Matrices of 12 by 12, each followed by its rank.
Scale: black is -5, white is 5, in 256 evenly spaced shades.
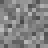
full rank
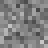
full rank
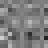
two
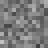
full rank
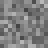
full rank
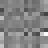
two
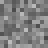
full rank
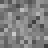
full rank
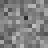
full rank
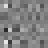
two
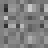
two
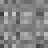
two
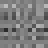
two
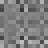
two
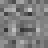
two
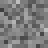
full rank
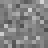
full rank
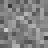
full rank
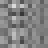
two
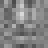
two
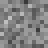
full rank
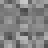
two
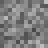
full rank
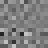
two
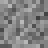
full rank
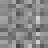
two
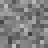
full rank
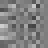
two
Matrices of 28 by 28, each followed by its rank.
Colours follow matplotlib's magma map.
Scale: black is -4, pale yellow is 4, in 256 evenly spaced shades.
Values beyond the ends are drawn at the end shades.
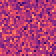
full rank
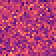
full rank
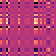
one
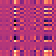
one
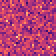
full rank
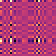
one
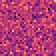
full rank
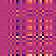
one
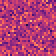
full rank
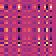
one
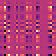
one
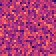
full rank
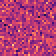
full rank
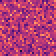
full rank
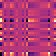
one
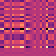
one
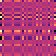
one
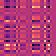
one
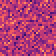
full rank
